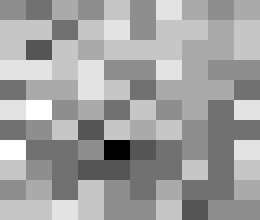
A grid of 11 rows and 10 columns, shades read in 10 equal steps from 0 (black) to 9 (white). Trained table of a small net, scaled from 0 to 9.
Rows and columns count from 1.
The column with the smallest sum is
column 9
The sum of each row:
57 65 63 65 57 62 52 46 48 51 59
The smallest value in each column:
4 3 4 3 0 3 4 3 4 4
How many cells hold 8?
11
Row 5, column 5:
7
